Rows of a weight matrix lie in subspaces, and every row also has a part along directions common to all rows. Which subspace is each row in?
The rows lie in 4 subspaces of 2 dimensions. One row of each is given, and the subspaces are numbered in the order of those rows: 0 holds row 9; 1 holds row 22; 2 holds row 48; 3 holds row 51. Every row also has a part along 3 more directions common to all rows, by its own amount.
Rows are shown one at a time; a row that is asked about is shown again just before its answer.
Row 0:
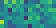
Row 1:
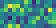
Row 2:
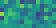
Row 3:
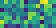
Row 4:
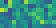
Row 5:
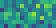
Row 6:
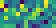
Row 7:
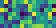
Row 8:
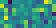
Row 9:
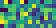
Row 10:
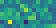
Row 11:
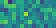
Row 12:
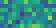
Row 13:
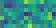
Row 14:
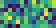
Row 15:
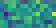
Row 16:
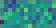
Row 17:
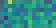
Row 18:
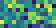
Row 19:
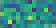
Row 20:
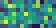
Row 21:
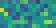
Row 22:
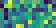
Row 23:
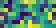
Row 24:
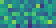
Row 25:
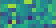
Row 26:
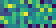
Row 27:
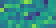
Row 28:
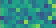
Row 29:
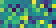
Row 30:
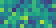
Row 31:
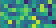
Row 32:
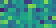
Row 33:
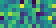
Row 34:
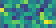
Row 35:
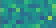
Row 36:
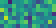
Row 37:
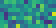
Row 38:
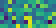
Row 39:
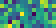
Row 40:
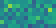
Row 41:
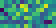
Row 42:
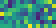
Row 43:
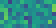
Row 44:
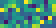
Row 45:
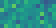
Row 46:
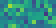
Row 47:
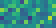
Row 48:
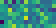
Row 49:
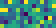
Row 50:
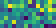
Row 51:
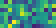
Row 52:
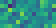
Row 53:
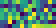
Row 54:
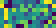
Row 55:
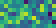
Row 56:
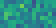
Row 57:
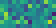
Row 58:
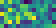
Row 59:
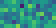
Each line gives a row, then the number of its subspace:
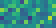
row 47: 0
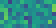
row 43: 1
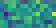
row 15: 1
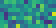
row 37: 1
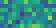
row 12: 3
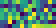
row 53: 3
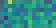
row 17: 1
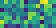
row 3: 2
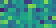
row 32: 0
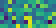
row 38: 1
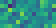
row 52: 3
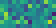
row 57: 1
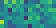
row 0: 2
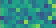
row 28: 0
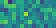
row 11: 0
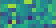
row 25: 3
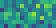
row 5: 2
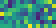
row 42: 0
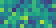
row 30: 2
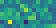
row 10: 3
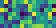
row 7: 3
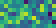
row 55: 3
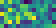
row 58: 3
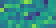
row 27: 1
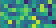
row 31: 3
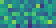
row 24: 1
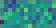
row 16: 2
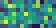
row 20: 0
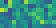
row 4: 0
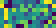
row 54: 1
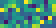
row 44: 0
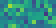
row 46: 2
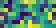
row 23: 3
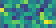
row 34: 1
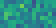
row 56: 1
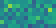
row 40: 2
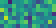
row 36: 1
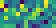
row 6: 1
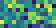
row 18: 2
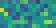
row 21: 1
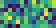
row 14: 2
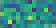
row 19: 3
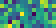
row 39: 3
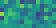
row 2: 0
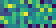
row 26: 0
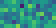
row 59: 2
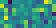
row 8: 1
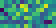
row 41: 1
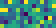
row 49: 0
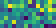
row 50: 2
